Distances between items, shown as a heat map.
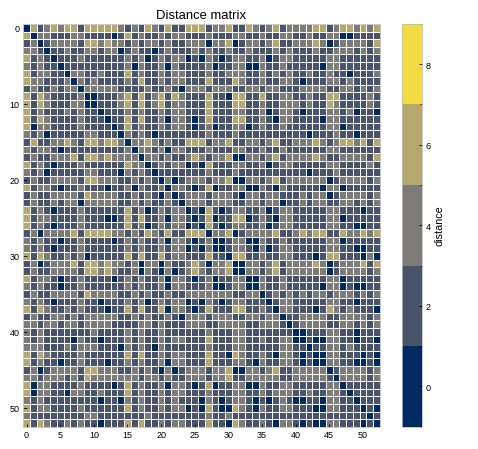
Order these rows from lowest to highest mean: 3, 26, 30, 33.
33, 26, 3, 30
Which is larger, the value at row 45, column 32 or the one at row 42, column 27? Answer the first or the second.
the second
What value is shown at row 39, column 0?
4
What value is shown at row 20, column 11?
4
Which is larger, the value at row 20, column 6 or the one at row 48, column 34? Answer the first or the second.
the first
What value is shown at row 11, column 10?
2
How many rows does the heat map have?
53
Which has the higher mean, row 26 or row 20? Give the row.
20
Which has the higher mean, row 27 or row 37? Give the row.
27
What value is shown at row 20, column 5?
4
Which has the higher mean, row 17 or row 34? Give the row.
17
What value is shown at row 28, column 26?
2
